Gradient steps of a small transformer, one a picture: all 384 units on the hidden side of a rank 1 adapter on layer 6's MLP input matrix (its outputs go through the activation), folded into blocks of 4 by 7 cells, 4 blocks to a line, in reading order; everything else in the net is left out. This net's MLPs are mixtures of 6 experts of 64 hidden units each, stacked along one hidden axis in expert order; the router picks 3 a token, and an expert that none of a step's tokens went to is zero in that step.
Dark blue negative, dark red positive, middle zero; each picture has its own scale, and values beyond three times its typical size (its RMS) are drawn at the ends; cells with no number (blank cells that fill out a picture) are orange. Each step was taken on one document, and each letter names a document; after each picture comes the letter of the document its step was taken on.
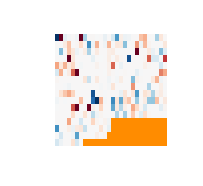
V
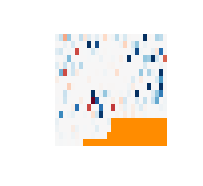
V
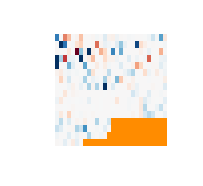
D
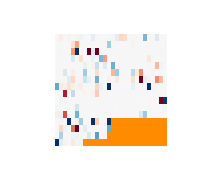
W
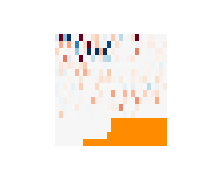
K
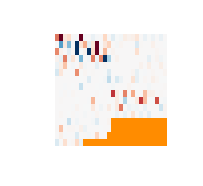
K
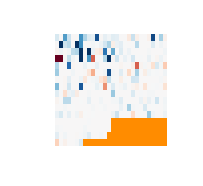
D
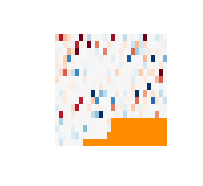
V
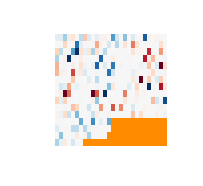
W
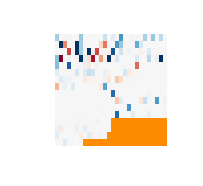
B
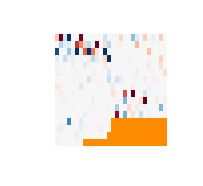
K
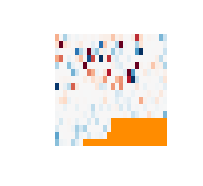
B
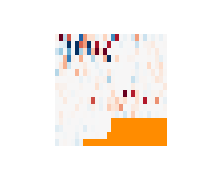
K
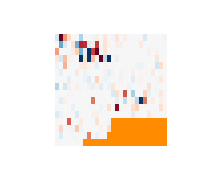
W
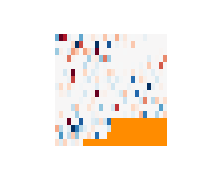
W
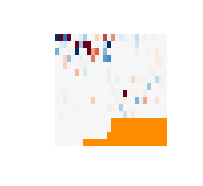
K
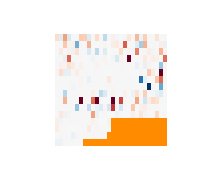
V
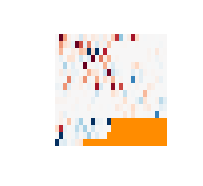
W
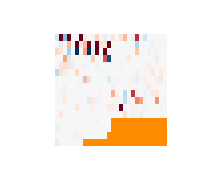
K
